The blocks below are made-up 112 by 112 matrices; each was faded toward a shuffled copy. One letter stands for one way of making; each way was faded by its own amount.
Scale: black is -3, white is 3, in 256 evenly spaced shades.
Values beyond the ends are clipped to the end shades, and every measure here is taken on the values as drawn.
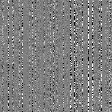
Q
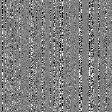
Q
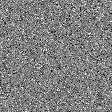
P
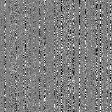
Q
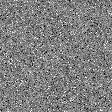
P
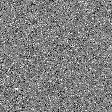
P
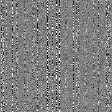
Q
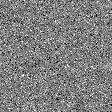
P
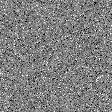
P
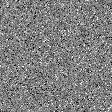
P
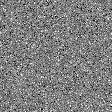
P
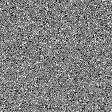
P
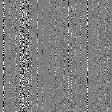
Q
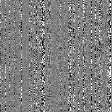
Q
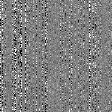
Q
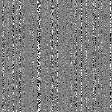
Q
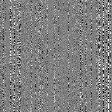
Q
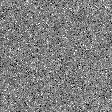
P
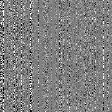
Q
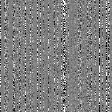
Q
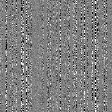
Q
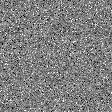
P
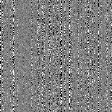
Q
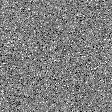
P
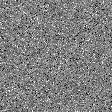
P
